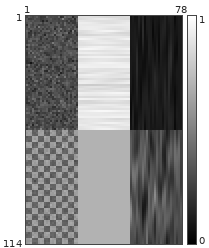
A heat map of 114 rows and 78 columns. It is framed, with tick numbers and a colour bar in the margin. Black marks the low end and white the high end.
It is made of 2 by 3 panels. Panel 1,1: low, fine-grained. Panel 1,2: very high, streaked across, faint in contrast. Panel 1,3: very low, streaked downward, faint in contrast. Panel 2,1: middling, checkered, strong in contrast. Panel 2,2: high, flat. Panel 2,3: low, streaked downward.
